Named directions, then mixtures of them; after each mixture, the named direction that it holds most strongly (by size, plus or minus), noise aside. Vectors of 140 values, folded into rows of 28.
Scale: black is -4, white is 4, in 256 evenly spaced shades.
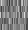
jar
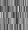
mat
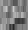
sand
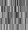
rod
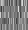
jar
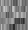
sand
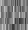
sand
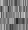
sand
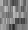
sand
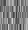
mat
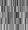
rod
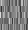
jar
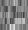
sand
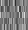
jar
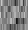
sand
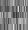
mat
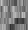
sand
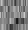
sand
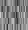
mat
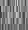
rod
